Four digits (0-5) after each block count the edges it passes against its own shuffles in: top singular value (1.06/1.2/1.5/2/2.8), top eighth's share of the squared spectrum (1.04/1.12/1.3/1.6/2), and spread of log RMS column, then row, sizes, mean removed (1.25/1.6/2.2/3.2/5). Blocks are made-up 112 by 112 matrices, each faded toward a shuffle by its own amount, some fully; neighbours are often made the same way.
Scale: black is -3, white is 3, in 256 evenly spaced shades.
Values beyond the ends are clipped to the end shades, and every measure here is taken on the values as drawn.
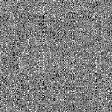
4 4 3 2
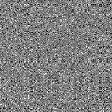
5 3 2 3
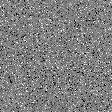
2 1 0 0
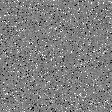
0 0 0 0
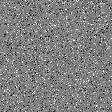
3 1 0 0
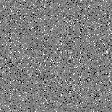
4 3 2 1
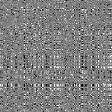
5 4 3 3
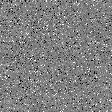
3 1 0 0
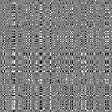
5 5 4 4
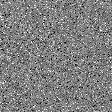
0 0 0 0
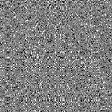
5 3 2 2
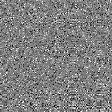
4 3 2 2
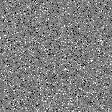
3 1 0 0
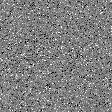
2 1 0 0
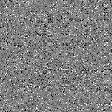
4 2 1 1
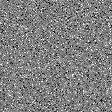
3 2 0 0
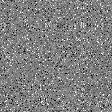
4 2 1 1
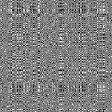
5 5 4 4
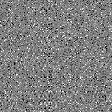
4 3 1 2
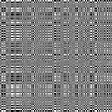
5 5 5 5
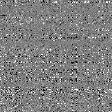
3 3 3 4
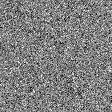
0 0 0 0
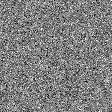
0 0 0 0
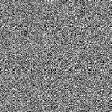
4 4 2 3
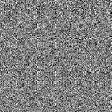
4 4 2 2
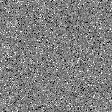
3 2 1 0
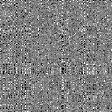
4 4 3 2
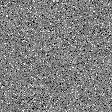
0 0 0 0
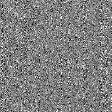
1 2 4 0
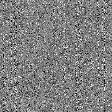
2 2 3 0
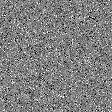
0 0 0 0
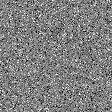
0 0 0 0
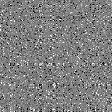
4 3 2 2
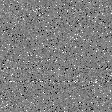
1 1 0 1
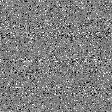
1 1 0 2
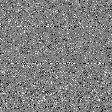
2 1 0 2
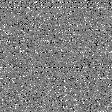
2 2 0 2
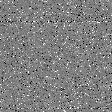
2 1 0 1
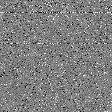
2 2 0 2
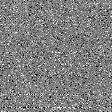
2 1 0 2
